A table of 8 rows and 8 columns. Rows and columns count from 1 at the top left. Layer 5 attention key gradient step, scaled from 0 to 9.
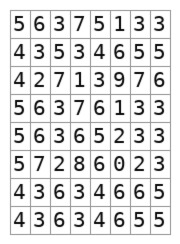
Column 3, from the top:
3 5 7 3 3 2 6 6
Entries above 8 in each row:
0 0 1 0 0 0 0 0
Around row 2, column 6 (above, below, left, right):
1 9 4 5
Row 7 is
4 3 6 3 4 6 6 5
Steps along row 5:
up down up down down up same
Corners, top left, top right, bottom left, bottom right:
5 3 4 5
